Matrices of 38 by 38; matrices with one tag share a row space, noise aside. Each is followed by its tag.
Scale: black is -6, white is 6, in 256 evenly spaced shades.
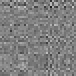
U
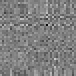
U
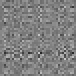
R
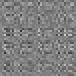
R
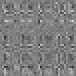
R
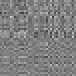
U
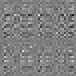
R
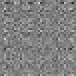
R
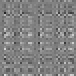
R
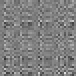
R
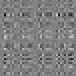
R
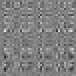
R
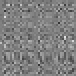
R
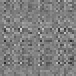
R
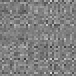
U
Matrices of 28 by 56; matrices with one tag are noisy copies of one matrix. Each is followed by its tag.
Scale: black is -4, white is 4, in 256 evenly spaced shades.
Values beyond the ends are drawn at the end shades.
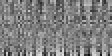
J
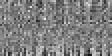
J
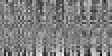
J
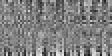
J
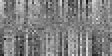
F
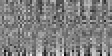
J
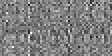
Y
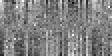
F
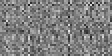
Y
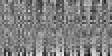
J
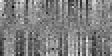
F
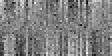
F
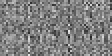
Y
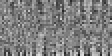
J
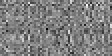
Y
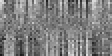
F
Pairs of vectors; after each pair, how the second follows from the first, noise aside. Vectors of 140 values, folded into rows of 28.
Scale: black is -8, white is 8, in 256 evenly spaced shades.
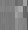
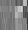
scaled up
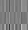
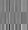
copied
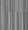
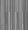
copied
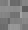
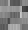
scaled up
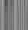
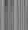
copied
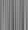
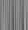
copied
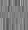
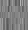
copied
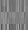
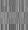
copied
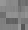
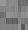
copied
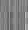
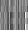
scaled up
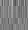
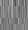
copied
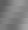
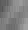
copied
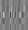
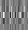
scaled up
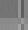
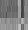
scaled up
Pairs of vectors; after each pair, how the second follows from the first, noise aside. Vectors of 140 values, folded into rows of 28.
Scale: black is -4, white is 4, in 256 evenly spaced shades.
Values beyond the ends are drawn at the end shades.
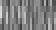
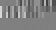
partly zeroed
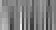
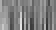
copied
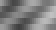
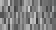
shuffled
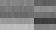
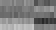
copied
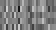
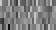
shuffled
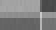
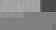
partly zeroed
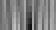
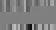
partly zeroed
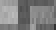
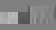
partly zeroed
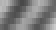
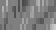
partly zeroed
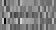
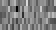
shuffled
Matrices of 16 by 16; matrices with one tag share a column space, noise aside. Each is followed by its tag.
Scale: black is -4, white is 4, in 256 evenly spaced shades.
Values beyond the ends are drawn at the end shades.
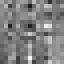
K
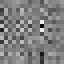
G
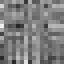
K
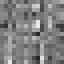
K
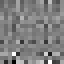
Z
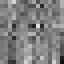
K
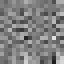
G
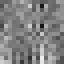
K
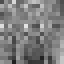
K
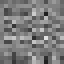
G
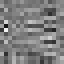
G
